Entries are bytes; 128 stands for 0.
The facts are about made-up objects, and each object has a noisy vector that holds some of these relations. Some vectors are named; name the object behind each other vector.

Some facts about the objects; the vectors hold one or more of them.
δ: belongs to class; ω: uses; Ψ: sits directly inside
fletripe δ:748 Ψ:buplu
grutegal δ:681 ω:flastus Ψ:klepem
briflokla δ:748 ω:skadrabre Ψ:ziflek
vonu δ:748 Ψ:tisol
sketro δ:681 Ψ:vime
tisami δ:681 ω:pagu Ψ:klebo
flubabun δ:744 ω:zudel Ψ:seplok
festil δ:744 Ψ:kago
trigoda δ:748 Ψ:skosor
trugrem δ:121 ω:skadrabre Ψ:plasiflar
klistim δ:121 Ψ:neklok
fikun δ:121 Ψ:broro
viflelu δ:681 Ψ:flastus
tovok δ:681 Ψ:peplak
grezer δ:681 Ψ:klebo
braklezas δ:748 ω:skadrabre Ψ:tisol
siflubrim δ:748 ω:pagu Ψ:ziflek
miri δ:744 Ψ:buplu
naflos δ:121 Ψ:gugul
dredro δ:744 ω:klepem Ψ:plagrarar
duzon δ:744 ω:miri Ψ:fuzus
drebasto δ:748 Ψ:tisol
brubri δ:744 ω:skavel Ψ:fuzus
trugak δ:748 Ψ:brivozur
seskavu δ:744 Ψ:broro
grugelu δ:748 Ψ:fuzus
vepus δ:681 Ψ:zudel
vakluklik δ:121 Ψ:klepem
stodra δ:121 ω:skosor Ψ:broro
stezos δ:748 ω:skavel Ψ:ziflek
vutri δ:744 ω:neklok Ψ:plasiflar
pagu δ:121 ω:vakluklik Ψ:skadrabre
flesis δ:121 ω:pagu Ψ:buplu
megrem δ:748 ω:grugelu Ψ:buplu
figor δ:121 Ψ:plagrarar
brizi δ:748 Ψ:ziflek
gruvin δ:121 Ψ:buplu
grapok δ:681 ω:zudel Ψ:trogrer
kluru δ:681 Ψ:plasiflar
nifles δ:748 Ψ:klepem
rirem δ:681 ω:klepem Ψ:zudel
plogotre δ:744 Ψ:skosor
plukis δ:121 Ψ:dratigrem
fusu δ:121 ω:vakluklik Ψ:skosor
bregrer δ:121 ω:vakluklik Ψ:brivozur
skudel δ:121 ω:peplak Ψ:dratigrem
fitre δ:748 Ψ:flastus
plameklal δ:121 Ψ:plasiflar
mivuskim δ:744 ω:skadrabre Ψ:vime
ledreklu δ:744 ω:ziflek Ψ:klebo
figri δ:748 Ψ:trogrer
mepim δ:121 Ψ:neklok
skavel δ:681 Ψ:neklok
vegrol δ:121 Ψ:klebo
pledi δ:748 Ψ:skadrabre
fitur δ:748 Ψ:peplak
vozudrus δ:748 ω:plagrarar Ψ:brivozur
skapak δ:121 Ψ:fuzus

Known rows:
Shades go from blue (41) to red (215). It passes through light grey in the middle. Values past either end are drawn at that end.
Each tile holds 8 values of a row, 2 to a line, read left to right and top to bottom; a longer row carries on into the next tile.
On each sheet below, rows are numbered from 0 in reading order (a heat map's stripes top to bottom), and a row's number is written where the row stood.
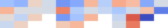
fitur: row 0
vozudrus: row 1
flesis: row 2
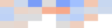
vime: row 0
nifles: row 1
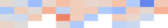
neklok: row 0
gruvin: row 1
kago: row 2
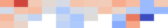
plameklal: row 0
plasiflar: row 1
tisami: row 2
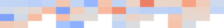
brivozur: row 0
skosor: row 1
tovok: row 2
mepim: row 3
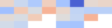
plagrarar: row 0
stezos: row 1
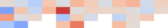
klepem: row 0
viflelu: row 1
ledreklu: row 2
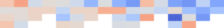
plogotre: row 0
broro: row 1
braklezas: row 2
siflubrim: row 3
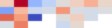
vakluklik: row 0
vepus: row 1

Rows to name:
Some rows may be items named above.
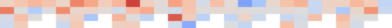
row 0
grezer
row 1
kluru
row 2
plameklal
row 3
miri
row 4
buplu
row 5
ledreklu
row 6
skapak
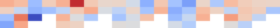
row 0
tisami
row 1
plameklal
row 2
klebo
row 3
fuzus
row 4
gruvin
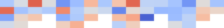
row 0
grutegal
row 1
vozudrus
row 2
pagu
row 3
fuzus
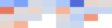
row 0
fletripe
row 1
briflokla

